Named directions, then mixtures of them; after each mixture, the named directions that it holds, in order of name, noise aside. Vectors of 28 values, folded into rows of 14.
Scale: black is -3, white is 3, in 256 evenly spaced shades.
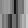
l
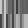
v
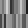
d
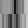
l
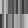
v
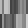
d, l, v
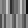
d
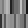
d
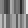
d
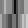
l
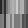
l, v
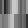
d, l, v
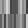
d, l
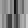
l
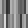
d, l, v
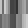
d, l, v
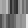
d, l, v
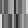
d, l, v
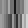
l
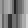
l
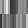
d, l, v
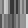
d, l, v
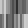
l, v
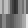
d, l, v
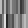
d, v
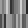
d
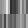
d, l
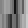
l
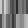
d, l, v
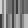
v
